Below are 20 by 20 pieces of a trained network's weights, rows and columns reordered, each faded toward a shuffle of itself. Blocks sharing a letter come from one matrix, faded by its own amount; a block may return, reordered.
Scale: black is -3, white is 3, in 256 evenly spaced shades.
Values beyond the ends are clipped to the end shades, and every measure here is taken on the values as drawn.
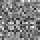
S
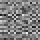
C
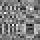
C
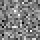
S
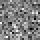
S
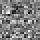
C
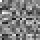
C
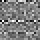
C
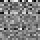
C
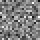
S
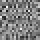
C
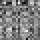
C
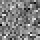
S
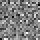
S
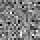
S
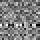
C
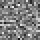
S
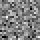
S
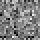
S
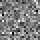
S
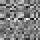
C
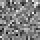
S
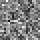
S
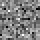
S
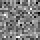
S
